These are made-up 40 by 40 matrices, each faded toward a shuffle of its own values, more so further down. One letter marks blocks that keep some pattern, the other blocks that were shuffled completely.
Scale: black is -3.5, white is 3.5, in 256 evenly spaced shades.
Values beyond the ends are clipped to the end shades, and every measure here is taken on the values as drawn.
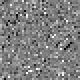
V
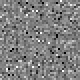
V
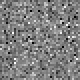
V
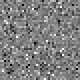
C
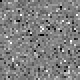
V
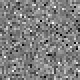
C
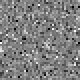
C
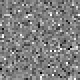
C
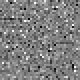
C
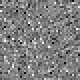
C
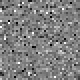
C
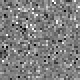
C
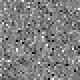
C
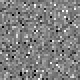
V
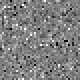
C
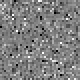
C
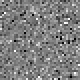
V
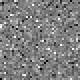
V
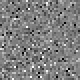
V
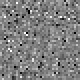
V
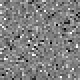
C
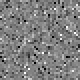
V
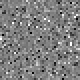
V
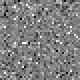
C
